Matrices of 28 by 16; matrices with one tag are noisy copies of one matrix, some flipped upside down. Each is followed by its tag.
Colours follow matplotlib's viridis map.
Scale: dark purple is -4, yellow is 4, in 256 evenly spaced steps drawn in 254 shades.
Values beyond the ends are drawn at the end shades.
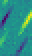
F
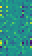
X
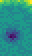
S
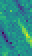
F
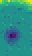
S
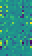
X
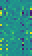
X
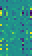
X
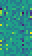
X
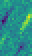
F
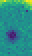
S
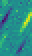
F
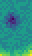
S
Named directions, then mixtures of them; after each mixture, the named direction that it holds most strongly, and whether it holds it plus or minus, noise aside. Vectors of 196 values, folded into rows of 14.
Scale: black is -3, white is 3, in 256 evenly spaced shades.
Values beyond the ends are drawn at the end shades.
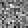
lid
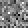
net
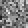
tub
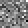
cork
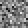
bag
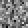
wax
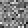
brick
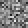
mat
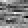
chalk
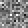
mat, minus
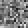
brick, minus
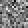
bag, minus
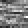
chalk, minus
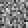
bag, minus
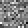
brick, plus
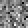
net, minus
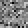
brick, minus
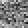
mat, minus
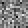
lid, plus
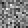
lid, plus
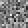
mat, minus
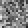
tub, minus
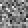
bag, minus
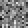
wax, minus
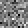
brick, minus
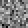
wax, plus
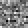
chalk, plus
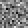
lid, minus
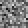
bag, plus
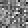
mat, plus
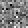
lid, minus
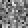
wax, minus
